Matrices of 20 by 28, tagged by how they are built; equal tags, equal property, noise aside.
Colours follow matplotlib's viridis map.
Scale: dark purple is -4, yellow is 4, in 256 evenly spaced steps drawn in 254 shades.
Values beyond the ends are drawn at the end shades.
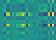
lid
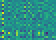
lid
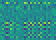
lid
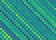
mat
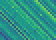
mat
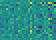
lid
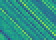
mat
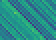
mat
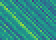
mat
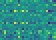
lid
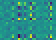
lid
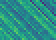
mat
